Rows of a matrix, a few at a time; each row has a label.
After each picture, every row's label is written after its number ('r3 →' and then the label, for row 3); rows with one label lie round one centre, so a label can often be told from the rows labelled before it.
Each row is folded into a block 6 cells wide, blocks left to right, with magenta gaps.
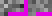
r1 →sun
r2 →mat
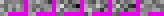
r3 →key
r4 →key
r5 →sun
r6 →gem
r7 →sun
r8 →mat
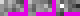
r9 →key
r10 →key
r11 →sun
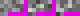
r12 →mat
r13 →gem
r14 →gem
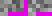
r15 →mat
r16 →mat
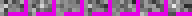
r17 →sun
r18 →gem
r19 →key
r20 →sun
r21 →key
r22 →mat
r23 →sun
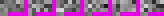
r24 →mat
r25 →sun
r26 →gem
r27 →sun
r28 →key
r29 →sun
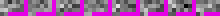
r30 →gem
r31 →mat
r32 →sun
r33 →mat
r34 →sun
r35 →gem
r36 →sun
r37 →gem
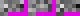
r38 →sun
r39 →gem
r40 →sun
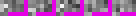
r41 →sun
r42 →gem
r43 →sun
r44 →key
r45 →key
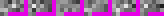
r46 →gem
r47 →sun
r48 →key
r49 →gem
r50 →gem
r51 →sun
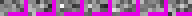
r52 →mat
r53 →gem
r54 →sun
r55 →sun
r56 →gem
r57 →key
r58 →gem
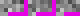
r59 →key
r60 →key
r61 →mat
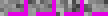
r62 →mat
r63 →mat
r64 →gem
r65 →key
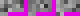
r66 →key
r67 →mat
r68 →gem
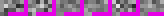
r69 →sun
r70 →gem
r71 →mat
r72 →mat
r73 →sun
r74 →mat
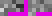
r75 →sun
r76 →mat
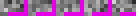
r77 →gem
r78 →key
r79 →key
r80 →gem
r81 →key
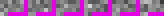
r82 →mat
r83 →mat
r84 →mat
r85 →sun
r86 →mat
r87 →key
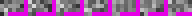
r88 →gem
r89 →sun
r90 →sun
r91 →gem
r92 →key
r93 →gem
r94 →key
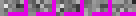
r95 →sun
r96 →mat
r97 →sun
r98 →mat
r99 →key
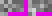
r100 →key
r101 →gem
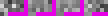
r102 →gem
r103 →key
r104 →key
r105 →sun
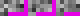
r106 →sun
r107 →key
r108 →sun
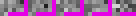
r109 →key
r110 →mat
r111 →key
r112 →key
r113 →sun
